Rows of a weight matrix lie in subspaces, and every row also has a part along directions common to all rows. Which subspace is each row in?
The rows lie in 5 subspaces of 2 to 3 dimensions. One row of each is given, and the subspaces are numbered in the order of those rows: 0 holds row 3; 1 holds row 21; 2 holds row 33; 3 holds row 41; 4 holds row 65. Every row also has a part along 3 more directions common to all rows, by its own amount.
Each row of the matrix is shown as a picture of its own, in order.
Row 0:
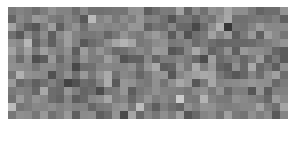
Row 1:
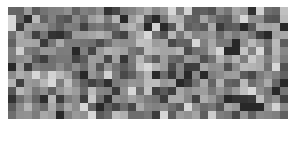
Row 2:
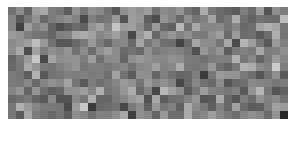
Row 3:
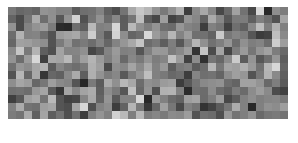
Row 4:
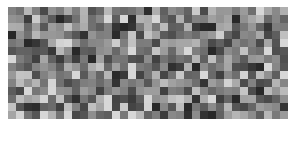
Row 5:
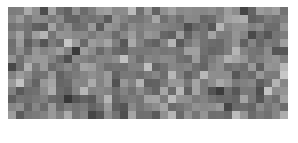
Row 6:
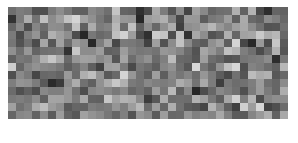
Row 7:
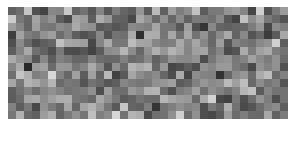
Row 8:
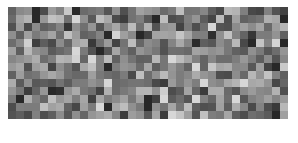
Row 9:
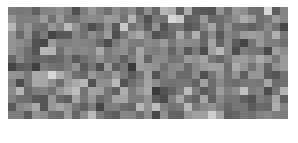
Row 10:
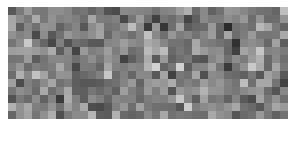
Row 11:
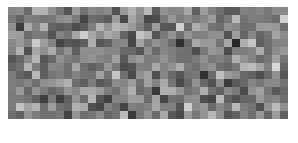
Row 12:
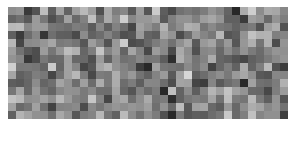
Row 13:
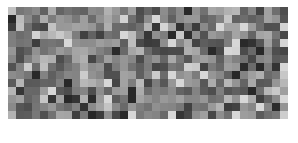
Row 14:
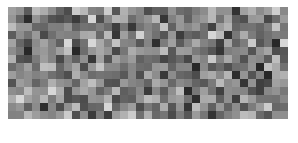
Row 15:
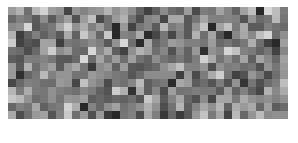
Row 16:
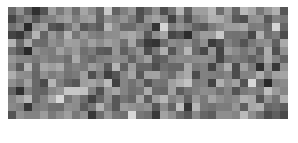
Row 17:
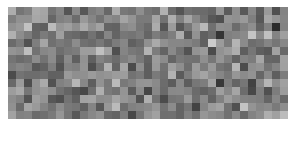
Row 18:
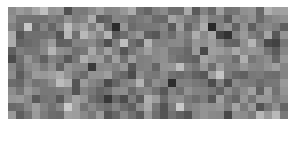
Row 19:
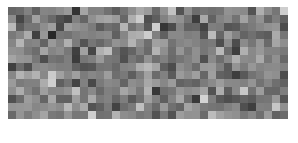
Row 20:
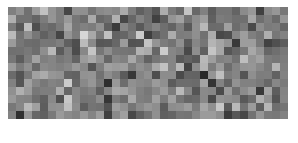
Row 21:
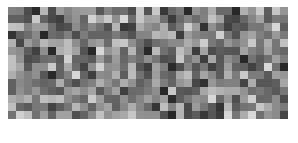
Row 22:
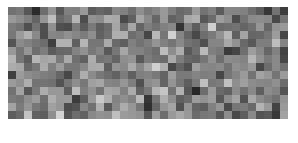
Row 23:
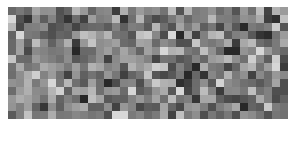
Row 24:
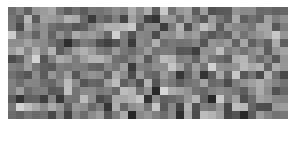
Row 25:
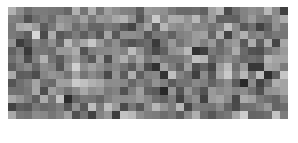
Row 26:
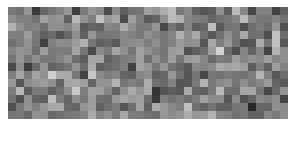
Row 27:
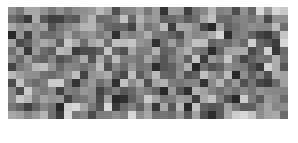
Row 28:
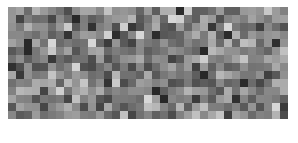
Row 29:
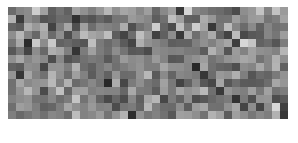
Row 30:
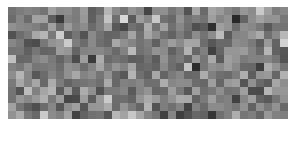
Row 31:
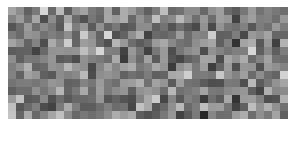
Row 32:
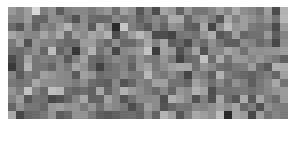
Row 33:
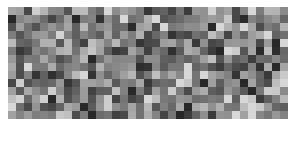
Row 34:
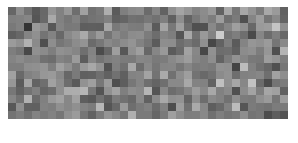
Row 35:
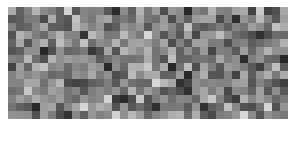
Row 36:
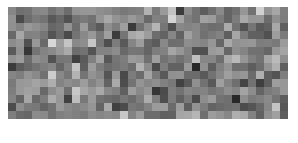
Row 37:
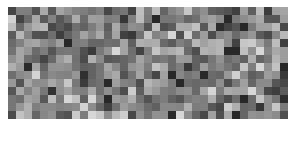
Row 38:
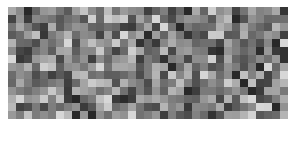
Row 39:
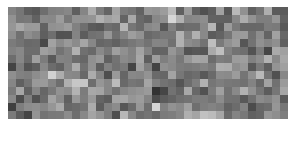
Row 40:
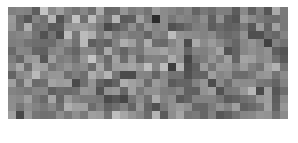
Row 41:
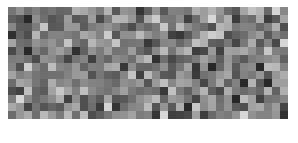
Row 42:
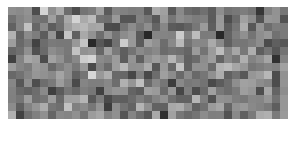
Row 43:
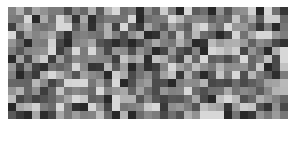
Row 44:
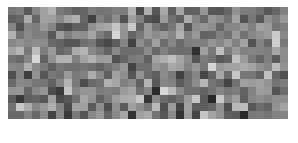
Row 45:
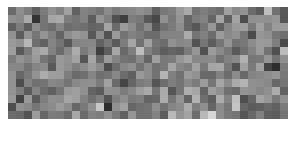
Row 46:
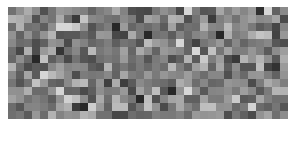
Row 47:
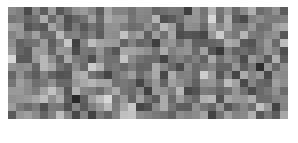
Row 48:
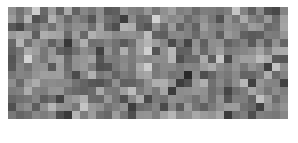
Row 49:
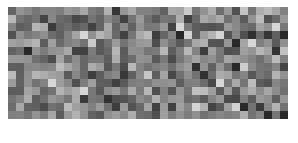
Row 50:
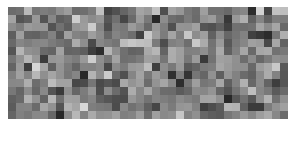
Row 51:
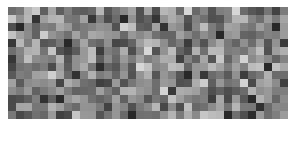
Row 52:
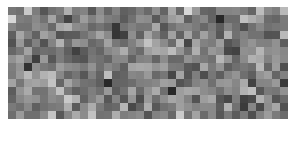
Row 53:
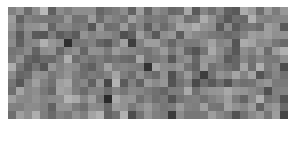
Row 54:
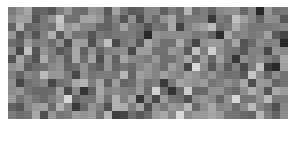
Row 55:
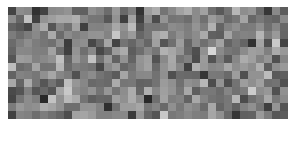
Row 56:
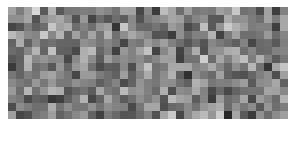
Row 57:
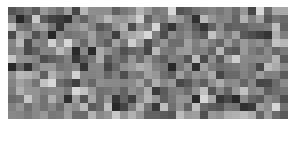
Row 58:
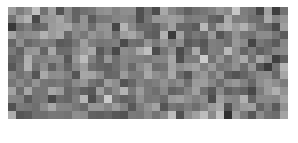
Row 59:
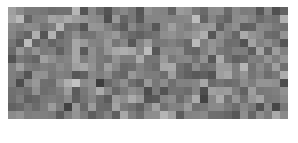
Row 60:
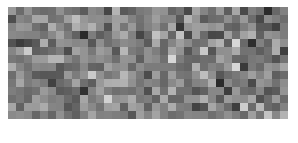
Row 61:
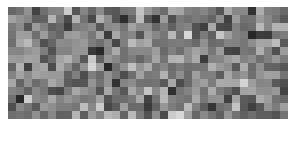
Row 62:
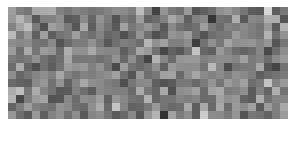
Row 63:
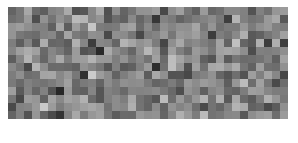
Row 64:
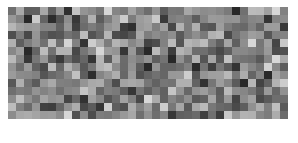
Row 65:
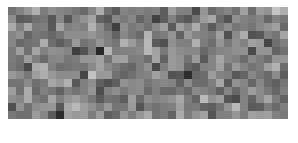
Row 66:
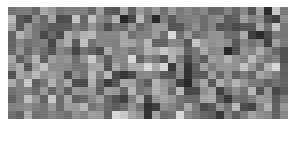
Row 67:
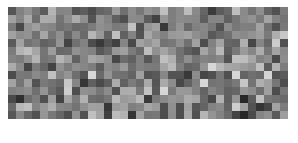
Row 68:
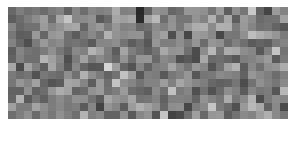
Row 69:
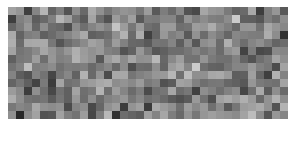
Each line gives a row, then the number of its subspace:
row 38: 4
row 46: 0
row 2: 0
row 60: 3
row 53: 1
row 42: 4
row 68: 3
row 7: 0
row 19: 2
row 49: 3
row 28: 2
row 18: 4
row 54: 0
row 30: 0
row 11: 0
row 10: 2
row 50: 4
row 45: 3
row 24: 0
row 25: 2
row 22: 4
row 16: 3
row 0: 2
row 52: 0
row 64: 1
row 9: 2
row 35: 1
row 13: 1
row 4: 0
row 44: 0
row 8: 3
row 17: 3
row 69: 0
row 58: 1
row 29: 2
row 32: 1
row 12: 1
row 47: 4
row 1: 2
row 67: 0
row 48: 1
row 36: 2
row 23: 4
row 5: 1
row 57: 2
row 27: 4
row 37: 1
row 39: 2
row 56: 1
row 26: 2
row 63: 4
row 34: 3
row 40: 4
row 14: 4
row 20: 4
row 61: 3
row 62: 3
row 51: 1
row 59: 2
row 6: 3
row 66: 4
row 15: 4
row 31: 4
